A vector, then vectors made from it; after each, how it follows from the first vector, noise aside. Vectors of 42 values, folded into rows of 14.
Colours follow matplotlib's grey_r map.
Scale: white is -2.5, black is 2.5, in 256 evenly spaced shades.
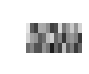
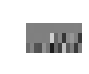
partly zeroed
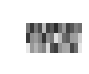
reversed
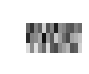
reversed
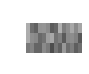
shrunk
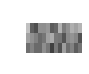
shrunk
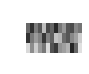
reversed
